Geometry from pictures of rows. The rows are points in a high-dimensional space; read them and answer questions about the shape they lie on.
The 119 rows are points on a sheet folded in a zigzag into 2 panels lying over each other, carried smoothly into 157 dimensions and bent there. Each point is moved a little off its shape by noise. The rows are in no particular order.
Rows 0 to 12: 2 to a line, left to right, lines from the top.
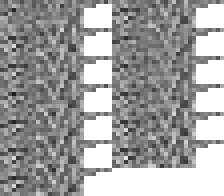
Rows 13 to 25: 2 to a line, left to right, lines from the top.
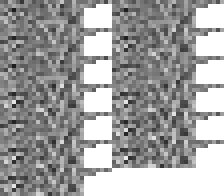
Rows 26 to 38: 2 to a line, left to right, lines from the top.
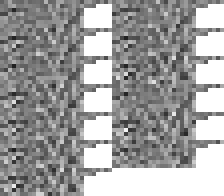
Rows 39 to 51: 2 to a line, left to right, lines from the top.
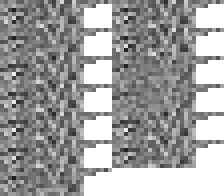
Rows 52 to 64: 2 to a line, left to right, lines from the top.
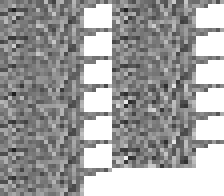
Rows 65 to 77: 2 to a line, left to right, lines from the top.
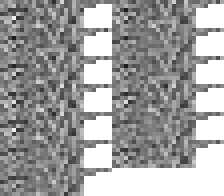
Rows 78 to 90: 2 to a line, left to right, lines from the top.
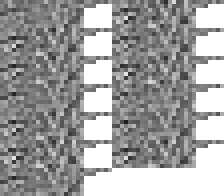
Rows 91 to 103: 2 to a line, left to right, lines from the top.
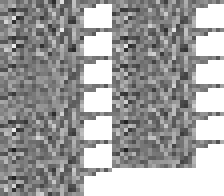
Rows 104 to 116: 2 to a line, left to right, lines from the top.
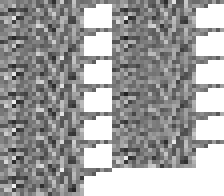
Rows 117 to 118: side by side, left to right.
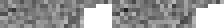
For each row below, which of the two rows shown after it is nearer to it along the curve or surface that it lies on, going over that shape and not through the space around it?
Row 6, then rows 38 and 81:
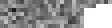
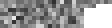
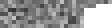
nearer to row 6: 38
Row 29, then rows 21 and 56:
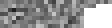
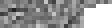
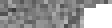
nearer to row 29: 21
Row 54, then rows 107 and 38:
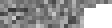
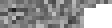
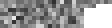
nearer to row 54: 38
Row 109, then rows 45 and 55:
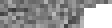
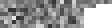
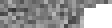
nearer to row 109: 55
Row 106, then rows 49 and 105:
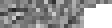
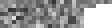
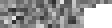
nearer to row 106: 105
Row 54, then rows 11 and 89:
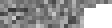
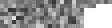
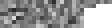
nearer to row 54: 11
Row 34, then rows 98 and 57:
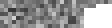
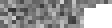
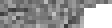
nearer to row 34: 98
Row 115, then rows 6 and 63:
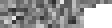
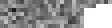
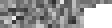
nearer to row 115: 63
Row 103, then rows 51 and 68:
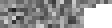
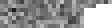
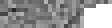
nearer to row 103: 51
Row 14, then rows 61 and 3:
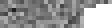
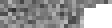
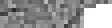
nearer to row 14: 3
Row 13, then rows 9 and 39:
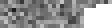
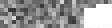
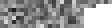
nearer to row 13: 39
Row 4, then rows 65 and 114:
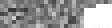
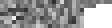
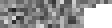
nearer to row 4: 65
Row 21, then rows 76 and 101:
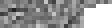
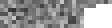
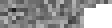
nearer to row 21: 101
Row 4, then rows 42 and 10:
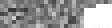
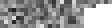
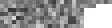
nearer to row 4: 10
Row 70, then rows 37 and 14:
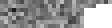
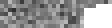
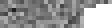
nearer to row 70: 14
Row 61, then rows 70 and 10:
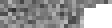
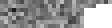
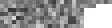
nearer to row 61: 10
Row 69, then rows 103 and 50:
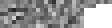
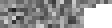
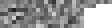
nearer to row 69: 50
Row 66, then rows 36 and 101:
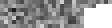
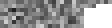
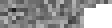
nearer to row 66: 36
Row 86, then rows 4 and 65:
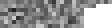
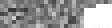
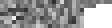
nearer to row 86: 65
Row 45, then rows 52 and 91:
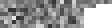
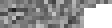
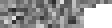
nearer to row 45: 91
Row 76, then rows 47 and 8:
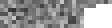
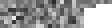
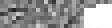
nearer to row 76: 47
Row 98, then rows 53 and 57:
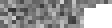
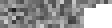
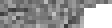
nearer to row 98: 57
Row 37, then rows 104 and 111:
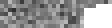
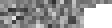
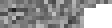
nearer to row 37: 104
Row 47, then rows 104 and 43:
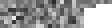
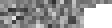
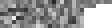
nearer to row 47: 104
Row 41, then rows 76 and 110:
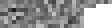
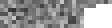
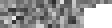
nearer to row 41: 110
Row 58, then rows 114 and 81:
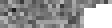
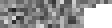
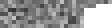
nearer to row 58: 114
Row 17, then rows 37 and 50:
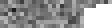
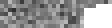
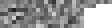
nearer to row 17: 50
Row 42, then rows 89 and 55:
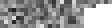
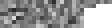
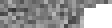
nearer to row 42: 89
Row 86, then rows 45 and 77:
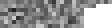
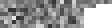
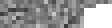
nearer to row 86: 45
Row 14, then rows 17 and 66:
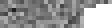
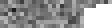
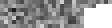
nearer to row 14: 17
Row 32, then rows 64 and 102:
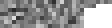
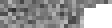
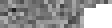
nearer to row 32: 102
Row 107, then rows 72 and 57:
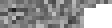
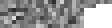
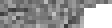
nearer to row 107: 72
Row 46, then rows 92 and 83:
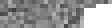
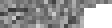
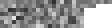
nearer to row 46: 92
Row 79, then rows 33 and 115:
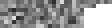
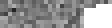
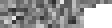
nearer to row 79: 115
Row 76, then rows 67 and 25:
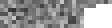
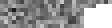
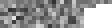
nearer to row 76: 25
